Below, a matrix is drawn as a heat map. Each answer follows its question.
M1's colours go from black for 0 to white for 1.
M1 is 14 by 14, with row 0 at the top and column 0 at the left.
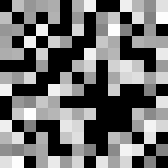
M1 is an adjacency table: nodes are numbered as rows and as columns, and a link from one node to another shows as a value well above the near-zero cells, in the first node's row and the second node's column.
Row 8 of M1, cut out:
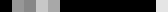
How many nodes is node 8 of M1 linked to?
5
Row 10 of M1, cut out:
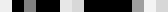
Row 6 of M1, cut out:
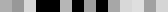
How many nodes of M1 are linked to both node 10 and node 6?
6
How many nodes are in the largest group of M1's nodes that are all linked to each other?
5
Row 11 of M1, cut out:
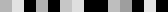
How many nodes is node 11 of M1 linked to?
8
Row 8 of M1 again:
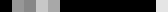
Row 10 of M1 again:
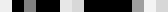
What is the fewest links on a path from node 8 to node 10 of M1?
2
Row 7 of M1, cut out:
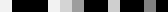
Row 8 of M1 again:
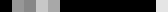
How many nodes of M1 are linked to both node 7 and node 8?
1
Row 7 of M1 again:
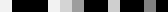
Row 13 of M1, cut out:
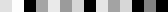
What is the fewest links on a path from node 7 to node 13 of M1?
2
